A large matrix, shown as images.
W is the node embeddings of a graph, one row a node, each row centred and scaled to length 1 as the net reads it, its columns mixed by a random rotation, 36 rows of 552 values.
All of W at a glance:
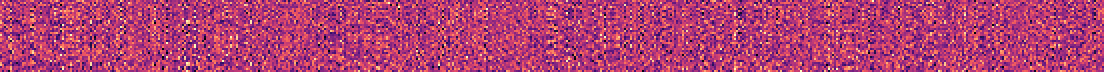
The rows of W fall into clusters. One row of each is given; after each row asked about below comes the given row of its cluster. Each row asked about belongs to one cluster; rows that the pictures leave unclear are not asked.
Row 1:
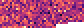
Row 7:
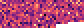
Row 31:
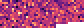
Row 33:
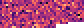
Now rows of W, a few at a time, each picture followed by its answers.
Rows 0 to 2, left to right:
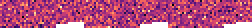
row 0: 7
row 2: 33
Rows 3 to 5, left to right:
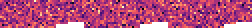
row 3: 31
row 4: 7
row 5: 1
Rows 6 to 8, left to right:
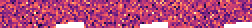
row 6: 7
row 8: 1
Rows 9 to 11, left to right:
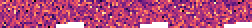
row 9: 7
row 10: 31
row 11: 31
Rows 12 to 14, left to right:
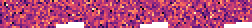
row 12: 33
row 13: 7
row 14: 1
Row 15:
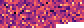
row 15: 33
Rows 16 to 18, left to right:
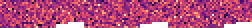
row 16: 7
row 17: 31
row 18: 1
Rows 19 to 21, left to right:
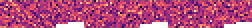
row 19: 1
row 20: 7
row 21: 33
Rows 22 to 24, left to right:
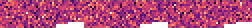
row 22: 1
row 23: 1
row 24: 33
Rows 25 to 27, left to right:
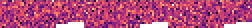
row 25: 7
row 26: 7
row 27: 1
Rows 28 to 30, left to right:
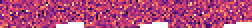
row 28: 33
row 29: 33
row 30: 7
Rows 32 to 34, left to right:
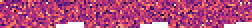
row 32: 31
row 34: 33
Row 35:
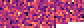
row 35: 31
